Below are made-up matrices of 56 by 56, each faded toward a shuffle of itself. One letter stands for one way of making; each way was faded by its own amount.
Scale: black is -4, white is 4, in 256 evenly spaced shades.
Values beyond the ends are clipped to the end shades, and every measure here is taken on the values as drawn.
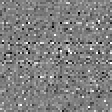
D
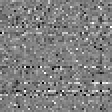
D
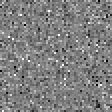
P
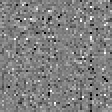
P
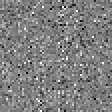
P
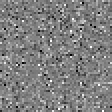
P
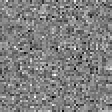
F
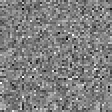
F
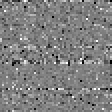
D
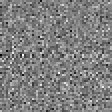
F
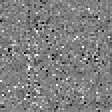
P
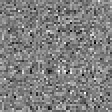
F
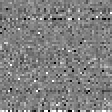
D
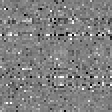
D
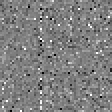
P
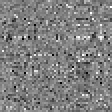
D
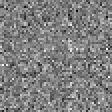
F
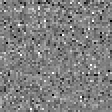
P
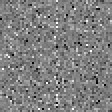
P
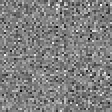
F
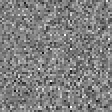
F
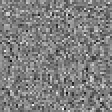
F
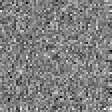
F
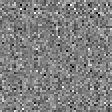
F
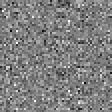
F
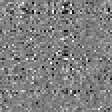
D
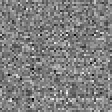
F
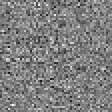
F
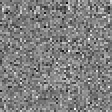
F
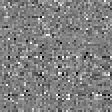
D
